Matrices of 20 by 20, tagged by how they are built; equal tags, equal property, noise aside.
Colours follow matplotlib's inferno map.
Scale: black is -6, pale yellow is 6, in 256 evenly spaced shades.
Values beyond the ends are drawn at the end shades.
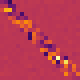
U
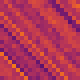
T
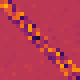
U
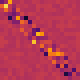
U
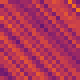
T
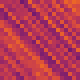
T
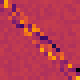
U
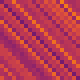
T
